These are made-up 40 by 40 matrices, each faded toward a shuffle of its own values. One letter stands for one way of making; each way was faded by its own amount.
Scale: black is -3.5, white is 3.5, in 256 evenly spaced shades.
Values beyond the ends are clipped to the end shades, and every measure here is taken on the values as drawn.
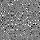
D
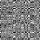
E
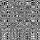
E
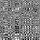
E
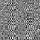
E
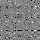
D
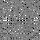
D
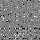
D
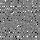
D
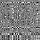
E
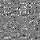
D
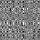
E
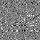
D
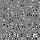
D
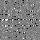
D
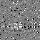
D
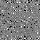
D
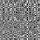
E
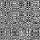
E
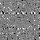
D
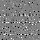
D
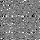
D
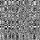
E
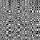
E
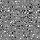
D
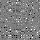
D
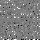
D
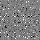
D
